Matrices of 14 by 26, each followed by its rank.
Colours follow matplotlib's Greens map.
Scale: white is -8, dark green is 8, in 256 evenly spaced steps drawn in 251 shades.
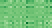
two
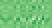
two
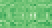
three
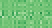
two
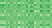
two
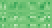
two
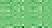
two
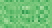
three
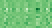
two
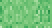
three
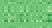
two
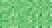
three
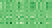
two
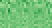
three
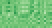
three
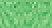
three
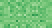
three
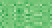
three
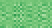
two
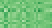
two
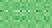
two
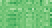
three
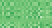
two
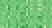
three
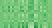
two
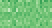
three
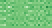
three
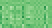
two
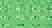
three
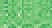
three
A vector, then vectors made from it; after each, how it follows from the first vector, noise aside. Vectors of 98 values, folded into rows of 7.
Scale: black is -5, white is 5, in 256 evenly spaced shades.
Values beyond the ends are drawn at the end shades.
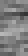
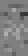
partly zeroed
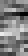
scaled up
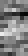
scaled up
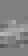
partly zeroed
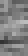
reversed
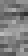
copied
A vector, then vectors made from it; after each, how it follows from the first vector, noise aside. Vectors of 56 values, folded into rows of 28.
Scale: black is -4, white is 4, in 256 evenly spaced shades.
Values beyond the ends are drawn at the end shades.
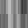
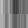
wrapped around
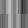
copied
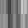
negated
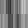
negated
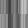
negated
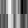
scaled up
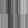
negated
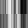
scaled up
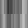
wrapped around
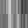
copied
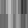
copied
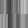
negated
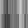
wrapped around
